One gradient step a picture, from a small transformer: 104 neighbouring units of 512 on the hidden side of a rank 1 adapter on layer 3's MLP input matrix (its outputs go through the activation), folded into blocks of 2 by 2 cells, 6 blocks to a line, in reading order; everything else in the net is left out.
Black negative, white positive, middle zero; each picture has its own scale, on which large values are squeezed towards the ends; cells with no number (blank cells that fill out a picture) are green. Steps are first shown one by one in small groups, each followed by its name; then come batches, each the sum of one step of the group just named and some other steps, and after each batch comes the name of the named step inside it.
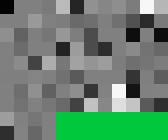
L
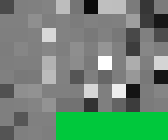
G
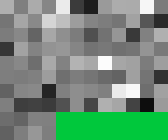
G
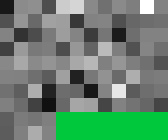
L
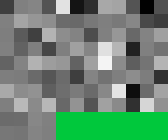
G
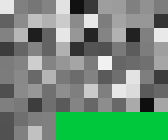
G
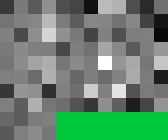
G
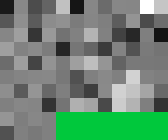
L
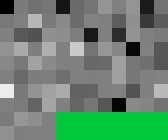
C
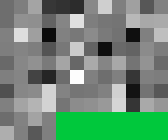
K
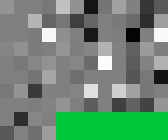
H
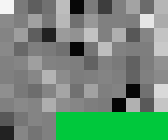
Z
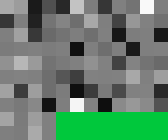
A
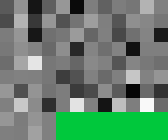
A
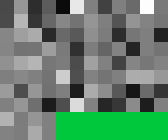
A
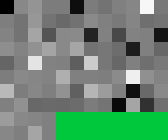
C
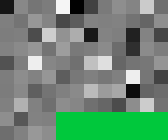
H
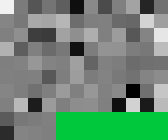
Z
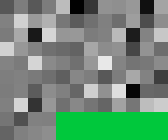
H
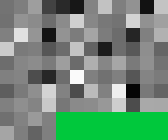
K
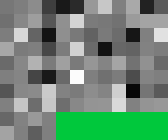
K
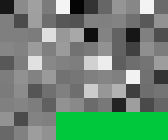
H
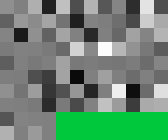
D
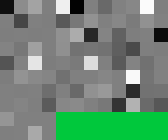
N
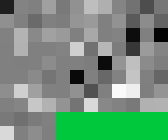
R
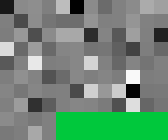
N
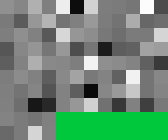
N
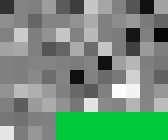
R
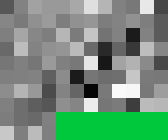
R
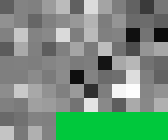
R
